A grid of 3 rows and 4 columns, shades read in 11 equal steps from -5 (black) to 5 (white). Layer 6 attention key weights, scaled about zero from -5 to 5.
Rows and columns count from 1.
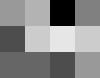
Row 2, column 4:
3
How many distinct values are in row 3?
3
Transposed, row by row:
1 -2 -1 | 2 3 -1 | -5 4 -2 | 0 3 1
